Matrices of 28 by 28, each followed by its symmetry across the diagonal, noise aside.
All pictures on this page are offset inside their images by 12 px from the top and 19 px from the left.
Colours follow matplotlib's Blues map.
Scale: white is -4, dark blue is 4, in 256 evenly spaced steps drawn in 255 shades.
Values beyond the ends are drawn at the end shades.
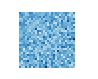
symmetric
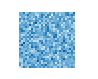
antisymmetric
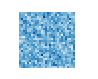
antisymmetric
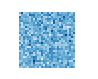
antisymmetric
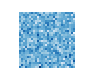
antisymmetric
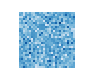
symmetric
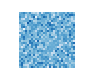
symmetric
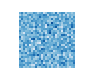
antisymmetric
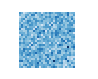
symmetric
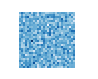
antisymmetric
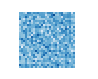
antisymmetric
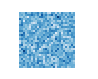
symmetric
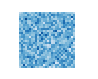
symmetric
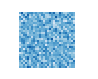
antisymmetric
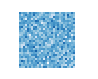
symmetric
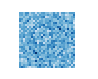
symmetric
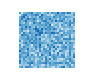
symmetric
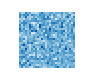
antisymmetric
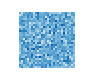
symmetric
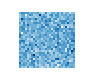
antisymmetric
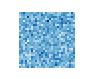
antisymmetric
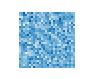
antisymmetric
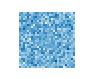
symmetric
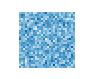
symmetric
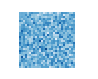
antisymmetric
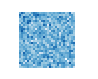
symmetric
